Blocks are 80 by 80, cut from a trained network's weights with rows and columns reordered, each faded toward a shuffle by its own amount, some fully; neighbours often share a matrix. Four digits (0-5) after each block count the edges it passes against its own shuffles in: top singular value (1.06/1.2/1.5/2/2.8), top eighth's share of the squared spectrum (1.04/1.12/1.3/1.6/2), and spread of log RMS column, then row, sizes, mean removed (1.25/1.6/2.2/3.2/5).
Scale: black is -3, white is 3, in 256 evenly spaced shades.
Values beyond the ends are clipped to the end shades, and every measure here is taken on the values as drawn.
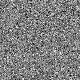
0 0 0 0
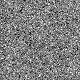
0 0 0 0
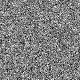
0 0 0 0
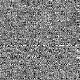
3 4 2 2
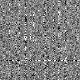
3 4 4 1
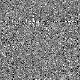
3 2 2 1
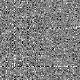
3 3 3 1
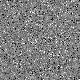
1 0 0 0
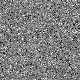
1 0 0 0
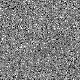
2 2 0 2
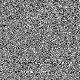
2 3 0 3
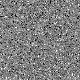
1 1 0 1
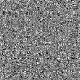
3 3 1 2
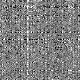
4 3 1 3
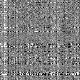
4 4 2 4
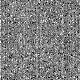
3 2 0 2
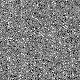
1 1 0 1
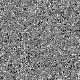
1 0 0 0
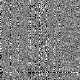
3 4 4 1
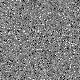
0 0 0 0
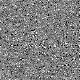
2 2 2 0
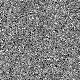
1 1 0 0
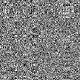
3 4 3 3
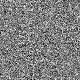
2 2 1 0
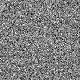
2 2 0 0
